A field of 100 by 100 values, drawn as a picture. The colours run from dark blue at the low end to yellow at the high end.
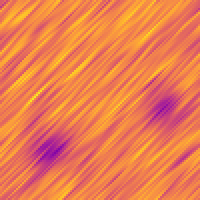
No row or column stands out. Two dips sink into the field. The grain runs diagonally up to the right. On average the colour sits 70% of the way up the scale.
